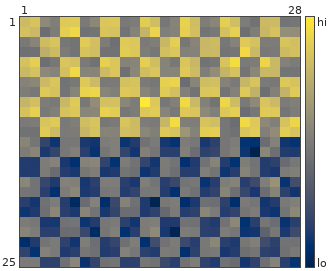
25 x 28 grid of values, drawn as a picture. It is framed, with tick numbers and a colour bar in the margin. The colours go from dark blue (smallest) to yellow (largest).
Average level on the scale: 50%. Grain: checkered. Seam: horizontal, 50% of the way down, the top part higher.
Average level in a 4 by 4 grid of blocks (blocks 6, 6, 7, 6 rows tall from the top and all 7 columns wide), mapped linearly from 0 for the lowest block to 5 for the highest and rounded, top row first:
5555
5555
0000
0000
